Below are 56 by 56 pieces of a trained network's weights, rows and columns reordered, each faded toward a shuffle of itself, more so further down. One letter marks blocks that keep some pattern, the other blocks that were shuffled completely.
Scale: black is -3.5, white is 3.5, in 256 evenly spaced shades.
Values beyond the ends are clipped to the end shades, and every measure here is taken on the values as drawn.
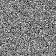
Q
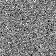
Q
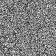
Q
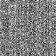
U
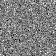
Q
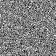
Q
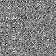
U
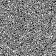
Q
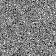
Q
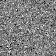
Q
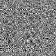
U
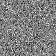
Q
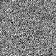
U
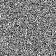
Q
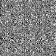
U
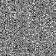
U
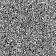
Q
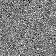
Q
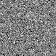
Q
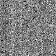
U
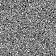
Q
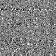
U
